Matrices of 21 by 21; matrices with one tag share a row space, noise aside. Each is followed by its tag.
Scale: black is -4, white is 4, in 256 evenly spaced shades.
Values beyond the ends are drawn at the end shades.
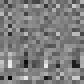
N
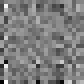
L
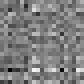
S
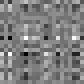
N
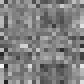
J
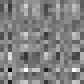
N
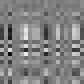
N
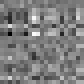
S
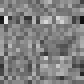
J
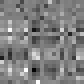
S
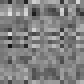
S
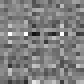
S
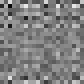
N
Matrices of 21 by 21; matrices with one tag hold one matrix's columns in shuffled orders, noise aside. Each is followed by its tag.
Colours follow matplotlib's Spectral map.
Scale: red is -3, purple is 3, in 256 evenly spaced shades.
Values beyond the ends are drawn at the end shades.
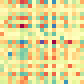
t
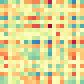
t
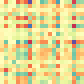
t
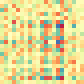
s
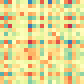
t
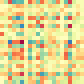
t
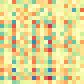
s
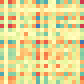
t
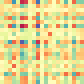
t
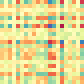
t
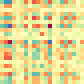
t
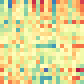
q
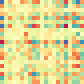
t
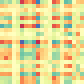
t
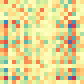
s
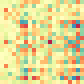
s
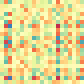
s
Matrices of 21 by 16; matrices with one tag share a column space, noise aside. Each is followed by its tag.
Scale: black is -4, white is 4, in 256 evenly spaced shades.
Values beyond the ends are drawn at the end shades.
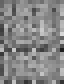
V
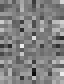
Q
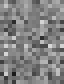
Q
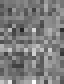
V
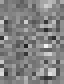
Q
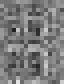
V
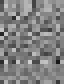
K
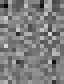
K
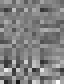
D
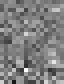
D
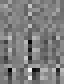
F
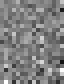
D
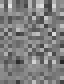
K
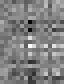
Q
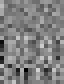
F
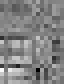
F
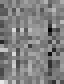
V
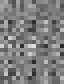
Q
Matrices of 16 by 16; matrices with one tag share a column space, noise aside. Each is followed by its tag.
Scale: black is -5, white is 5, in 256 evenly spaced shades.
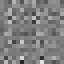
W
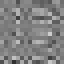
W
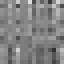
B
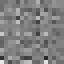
W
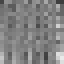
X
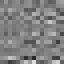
W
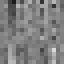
B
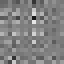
W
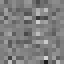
W
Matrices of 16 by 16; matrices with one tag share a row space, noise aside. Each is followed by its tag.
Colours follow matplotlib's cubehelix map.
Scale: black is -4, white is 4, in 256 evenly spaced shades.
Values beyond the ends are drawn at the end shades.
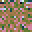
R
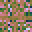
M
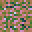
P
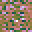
P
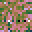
M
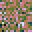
R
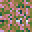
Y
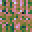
P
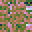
M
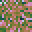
R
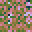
M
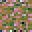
P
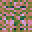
P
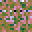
P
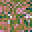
M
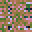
M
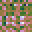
P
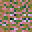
P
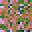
Y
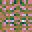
P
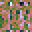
Y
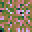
Y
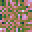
R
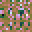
Y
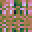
P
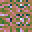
Y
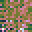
R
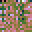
R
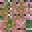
M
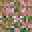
P
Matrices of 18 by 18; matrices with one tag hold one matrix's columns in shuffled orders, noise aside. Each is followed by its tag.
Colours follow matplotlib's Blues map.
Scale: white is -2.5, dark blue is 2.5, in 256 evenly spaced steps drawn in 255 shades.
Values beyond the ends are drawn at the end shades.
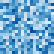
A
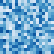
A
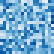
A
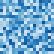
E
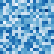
E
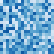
A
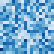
A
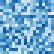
E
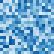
E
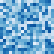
A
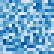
E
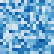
A
